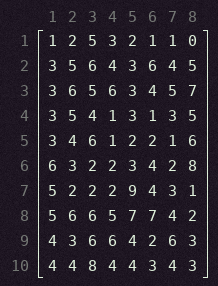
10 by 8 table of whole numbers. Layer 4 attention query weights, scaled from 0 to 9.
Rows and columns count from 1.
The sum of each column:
37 40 50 34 40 34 33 40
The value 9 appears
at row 7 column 5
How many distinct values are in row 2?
4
